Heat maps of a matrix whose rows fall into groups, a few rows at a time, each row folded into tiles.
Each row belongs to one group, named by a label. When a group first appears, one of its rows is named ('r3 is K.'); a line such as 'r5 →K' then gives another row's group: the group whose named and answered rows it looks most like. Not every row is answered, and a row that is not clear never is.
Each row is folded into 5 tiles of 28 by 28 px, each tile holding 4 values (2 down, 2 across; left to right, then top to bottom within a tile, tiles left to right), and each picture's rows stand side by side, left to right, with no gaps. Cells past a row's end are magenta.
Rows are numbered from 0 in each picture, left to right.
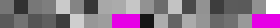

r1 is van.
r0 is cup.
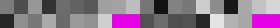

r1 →cup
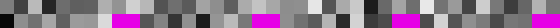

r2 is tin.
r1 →cup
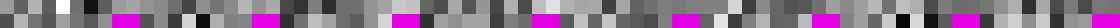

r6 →tin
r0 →van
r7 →van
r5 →van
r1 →cup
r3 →van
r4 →van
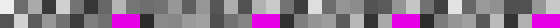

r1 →van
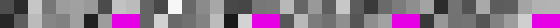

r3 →cup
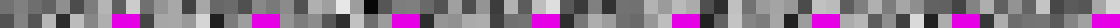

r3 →van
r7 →van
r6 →tin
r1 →van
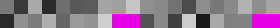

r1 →cup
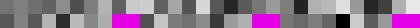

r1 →van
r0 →cup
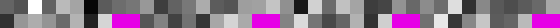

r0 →tin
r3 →van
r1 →cup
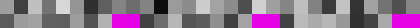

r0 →tin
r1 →tin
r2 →van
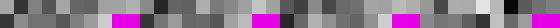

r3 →tin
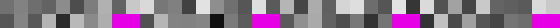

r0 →cup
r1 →van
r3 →van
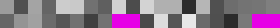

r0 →tin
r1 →van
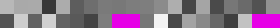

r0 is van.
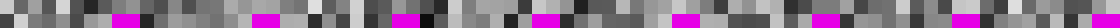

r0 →van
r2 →tin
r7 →tin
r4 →cup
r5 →tin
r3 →tin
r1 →cup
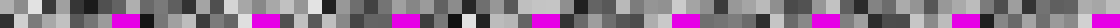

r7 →cup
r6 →cup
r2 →van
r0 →van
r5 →tin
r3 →cup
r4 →cup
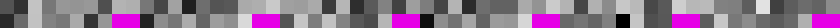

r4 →tin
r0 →tin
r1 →cup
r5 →van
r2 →van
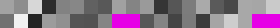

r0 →van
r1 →cup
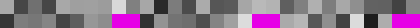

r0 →cup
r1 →cup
